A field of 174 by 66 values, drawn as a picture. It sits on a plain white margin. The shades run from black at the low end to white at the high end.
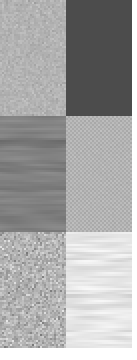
The table splits into 3 rows of 2 panels. Panel 1,1: high, fine-grained, faint in contrast. Panel 1,2: low, flat. Panel 2,1: middling, streaked across, faint in contrast. Panel 2,2: high, checkered, faint in contrast. Panel 3,1: high, fine-grained. Panel 3,2: very high, streaked across, faint in contrast.
